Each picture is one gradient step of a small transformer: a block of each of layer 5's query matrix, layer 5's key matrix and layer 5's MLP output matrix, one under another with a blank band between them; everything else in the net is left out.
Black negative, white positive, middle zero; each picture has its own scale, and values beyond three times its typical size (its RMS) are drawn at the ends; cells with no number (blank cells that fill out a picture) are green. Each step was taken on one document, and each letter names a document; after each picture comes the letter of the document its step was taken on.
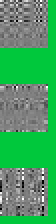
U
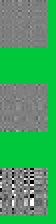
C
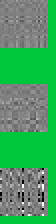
U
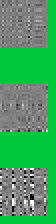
C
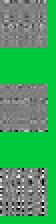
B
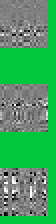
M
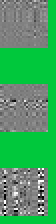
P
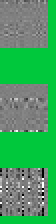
U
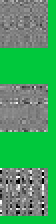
B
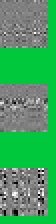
P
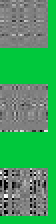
M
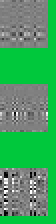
M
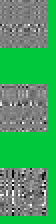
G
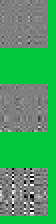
C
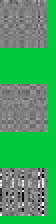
U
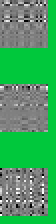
B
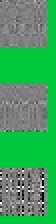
U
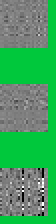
U
